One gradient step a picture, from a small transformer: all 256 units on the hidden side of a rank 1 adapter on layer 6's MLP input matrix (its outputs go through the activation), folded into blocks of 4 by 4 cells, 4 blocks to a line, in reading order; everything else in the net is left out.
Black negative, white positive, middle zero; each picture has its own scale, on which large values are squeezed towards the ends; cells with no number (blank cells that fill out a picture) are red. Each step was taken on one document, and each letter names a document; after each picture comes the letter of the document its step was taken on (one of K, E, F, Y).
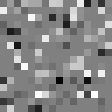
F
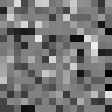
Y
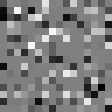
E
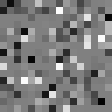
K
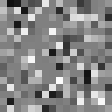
K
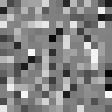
Y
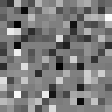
K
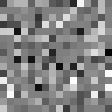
Y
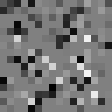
F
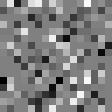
F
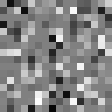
K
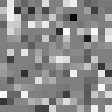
E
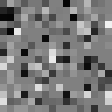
E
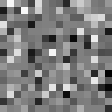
Y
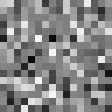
Y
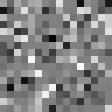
K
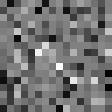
Y
